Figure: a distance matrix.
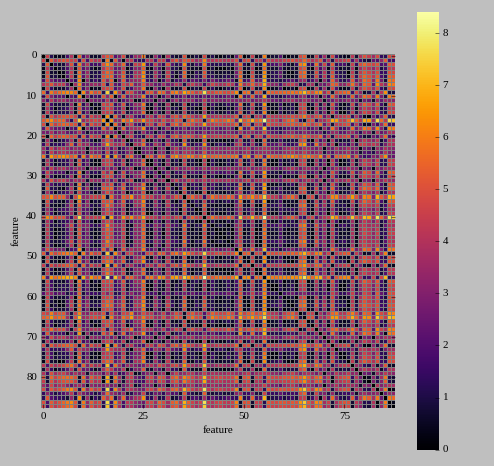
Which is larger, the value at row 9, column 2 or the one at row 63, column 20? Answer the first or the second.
the first
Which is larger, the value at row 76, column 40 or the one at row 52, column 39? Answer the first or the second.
the first
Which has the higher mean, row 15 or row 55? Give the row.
55
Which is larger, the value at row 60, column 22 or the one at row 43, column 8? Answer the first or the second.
the first
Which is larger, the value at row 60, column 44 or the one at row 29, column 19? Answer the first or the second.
the second
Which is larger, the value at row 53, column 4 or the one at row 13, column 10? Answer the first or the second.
the second
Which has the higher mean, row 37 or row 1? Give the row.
1
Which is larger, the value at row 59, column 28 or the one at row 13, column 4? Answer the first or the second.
the first
